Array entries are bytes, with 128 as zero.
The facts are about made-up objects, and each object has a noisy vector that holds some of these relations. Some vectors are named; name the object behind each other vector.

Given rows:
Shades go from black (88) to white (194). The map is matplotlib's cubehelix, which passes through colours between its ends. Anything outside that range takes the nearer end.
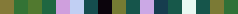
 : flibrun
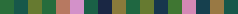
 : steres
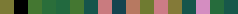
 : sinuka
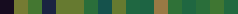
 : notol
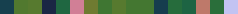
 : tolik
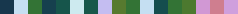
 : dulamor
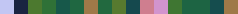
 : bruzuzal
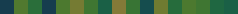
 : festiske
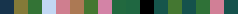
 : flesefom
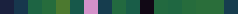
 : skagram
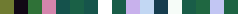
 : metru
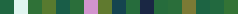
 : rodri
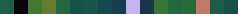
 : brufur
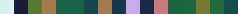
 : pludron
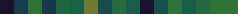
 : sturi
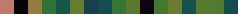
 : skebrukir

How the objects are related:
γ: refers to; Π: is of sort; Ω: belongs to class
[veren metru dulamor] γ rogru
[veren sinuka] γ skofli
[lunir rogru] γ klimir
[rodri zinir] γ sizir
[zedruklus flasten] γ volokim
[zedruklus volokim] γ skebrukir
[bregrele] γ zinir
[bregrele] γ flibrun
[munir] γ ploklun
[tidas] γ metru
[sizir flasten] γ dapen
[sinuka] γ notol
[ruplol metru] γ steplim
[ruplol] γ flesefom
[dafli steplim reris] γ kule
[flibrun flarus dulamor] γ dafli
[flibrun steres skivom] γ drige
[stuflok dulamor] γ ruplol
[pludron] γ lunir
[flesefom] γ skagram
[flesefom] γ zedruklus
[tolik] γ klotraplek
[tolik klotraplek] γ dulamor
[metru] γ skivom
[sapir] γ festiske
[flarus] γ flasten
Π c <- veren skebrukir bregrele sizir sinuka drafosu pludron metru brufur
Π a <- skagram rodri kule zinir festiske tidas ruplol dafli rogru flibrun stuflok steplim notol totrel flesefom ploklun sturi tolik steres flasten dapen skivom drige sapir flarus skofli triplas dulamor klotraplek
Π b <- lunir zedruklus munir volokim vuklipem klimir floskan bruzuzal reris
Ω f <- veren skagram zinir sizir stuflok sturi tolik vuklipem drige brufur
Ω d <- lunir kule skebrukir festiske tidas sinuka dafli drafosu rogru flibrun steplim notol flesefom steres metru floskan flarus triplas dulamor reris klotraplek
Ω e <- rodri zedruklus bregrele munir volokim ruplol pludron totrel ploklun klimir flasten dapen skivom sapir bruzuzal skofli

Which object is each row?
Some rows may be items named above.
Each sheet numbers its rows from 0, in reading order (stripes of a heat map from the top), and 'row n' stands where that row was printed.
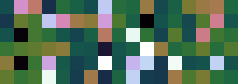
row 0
rogru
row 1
flesefom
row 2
veren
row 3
reris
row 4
metru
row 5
sizir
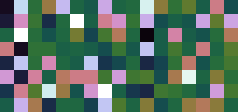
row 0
steplim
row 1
klotraplek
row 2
flasten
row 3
floskan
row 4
zinir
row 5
skivom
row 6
ruplol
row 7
rogru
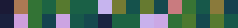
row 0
tidas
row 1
kule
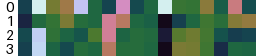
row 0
steplim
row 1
stuflok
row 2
dapen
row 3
dapen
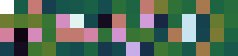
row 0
klimir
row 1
flibrun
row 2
skivom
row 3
brufur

